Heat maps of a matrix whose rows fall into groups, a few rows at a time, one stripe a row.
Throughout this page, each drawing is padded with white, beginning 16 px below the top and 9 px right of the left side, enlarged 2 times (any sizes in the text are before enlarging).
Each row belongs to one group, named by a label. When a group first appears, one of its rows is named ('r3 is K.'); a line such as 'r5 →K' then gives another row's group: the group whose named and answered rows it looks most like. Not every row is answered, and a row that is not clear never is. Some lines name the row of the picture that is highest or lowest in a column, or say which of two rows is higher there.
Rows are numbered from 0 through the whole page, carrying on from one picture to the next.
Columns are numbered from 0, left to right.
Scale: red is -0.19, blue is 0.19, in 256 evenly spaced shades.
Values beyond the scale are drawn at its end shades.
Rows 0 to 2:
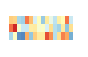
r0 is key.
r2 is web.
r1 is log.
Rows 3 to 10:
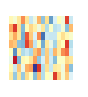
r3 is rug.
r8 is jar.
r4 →log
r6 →key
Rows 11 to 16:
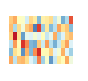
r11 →log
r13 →log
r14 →rug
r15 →web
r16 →rug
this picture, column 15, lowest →11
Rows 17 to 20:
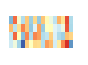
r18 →rug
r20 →web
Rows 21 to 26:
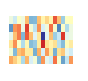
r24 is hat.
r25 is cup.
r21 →hat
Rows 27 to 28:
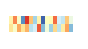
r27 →key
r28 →rug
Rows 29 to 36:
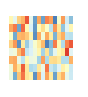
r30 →hat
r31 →cup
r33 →rug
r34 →log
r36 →cup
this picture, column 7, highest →34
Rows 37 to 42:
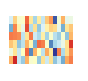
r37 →cup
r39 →log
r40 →hat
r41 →jar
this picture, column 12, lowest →41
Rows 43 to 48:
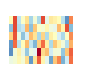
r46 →hat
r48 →hat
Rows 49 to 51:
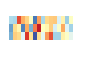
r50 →web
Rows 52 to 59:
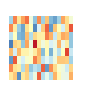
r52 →rug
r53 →hat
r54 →web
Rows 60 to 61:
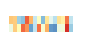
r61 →rug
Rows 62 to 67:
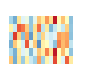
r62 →web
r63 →rug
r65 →jar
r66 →web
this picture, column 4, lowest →65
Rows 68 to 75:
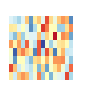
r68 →web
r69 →hat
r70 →web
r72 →cup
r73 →web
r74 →log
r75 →rug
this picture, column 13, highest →69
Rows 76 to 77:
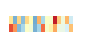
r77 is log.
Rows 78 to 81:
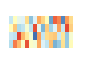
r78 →hat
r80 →cup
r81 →cup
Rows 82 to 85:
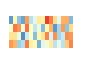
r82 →web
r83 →cup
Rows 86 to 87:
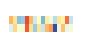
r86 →key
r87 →cup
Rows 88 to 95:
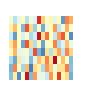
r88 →hat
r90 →web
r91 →key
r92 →jar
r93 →web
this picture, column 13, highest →88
